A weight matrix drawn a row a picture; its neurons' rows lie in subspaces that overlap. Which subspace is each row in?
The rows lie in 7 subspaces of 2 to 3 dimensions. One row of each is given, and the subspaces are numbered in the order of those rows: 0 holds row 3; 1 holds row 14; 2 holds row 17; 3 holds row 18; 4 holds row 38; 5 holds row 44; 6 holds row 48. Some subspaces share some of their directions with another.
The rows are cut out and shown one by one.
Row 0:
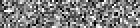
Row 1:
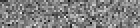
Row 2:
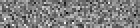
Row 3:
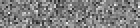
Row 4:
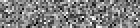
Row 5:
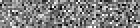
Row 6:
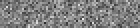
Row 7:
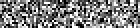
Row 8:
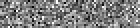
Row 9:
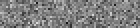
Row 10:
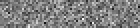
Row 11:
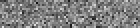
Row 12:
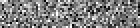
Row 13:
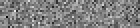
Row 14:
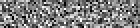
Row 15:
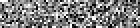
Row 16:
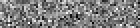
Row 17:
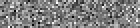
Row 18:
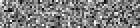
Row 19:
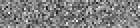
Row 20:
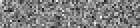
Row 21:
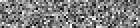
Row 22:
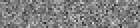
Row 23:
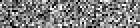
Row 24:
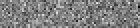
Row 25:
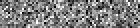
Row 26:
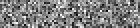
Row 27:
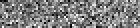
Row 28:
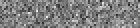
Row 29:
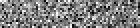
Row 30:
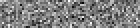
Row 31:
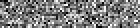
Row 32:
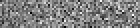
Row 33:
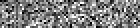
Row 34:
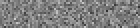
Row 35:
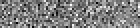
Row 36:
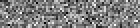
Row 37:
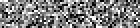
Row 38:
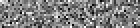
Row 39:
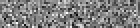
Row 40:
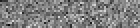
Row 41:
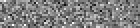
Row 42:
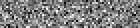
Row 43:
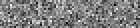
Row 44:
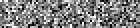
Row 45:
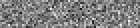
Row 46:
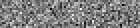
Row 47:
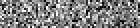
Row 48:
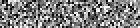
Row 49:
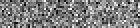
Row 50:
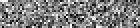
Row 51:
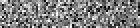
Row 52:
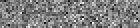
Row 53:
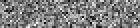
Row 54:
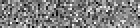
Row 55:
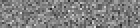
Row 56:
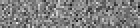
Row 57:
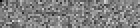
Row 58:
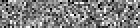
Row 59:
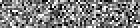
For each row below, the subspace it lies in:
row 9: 0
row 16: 0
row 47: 4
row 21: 0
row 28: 4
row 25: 4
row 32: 5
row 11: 0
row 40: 3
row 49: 6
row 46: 5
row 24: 6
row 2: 1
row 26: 1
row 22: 4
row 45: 5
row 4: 3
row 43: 0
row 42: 1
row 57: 3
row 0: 3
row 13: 2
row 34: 4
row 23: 5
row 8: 2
